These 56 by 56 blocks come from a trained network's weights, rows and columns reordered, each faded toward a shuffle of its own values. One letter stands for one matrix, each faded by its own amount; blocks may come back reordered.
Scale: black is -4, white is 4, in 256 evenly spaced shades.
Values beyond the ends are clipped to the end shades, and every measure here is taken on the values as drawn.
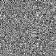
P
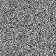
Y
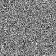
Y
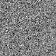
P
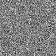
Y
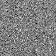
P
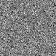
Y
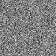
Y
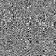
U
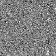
P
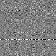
U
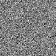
Y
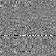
U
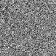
Y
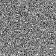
P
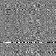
U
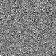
P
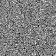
P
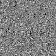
P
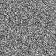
Y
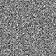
Y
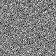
Y
